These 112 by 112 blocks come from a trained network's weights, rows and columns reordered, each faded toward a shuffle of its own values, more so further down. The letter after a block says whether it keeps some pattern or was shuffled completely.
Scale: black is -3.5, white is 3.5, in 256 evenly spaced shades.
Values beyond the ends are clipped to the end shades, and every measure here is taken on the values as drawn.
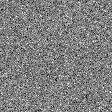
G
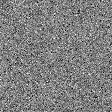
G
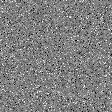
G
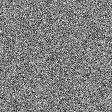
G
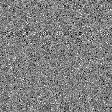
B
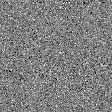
B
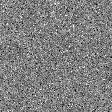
G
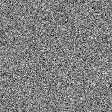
B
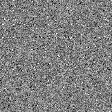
B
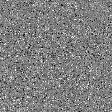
B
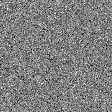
G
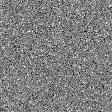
G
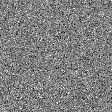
B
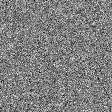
G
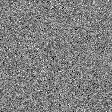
B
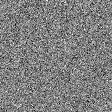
G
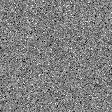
G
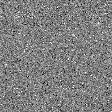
B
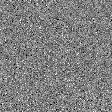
B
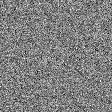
G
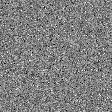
B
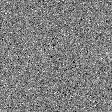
G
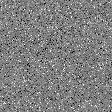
G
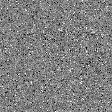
B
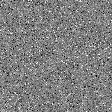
G
